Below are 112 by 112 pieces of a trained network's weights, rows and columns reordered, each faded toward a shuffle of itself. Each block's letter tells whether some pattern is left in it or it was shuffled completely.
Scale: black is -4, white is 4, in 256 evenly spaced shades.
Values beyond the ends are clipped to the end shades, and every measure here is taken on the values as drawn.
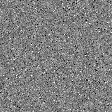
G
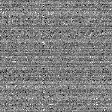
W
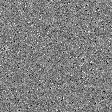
G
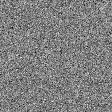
G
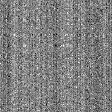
W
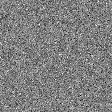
G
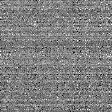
W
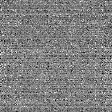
W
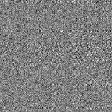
W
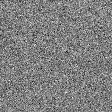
G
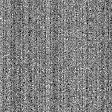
W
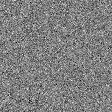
G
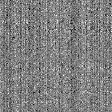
W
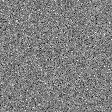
G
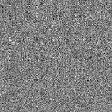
W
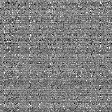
W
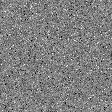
G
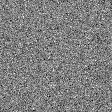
G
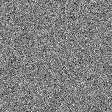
G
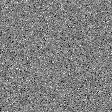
G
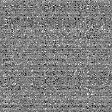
W
